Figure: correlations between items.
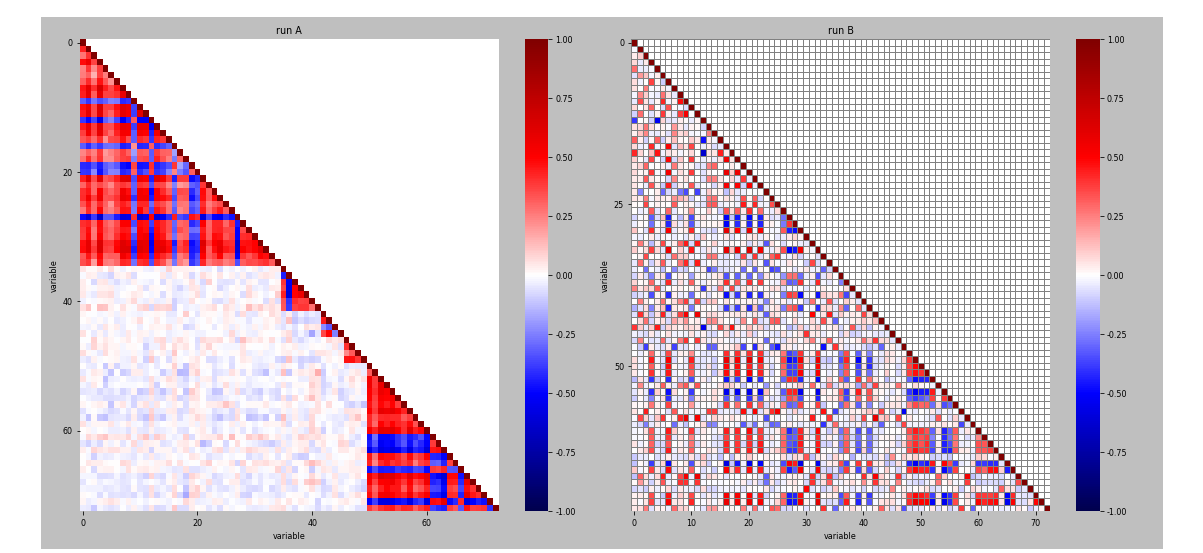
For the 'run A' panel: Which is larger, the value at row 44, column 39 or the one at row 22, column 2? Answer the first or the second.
the second
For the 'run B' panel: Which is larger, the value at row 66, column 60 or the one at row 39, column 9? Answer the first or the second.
the first
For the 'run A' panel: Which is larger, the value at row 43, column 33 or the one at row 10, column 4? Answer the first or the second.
the second
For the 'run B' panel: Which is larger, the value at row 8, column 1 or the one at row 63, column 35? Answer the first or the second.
the first
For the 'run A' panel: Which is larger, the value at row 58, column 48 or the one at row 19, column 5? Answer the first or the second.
the first
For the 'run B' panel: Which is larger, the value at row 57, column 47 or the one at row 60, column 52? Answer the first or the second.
the second
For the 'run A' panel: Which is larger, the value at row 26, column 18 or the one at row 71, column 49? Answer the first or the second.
the first
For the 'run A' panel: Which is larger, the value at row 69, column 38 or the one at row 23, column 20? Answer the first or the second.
the first
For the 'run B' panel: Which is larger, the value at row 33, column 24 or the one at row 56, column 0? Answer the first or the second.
the first
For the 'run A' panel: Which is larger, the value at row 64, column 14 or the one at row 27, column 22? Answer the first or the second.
the first
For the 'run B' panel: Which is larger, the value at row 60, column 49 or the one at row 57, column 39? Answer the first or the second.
the first
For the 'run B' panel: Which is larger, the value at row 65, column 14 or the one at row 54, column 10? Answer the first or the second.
the first
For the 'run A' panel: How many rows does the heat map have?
73
